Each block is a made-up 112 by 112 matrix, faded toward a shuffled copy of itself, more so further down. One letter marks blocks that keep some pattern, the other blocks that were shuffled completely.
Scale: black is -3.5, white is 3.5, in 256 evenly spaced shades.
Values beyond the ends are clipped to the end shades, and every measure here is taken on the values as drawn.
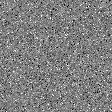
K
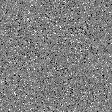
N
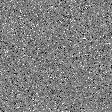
K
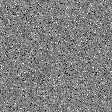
N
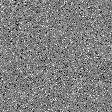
K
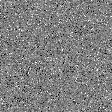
K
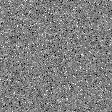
K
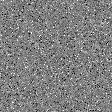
K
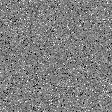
K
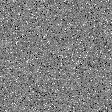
K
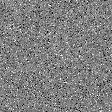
N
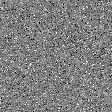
N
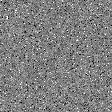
N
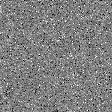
N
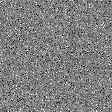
K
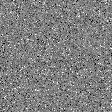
K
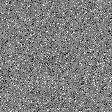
N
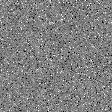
N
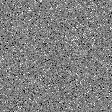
N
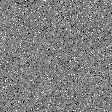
K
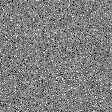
N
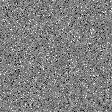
N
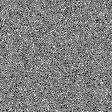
N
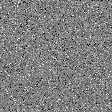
N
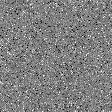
N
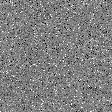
N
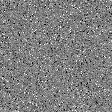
N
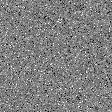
K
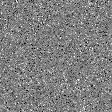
K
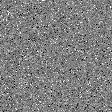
N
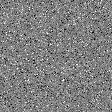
K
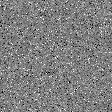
K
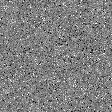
N
